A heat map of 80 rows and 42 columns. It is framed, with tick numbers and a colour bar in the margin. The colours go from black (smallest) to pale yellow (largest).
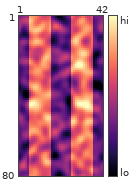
Stripes: upright, repeating 2 times. Slope: none. Average level on the scale: 50%.
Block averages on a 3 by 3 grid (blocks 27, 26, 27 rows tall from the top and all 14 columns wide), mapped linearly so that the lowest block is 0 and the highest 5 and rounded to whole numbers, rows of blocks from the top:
5 1 5 | 5 0 5 | 4 1 4
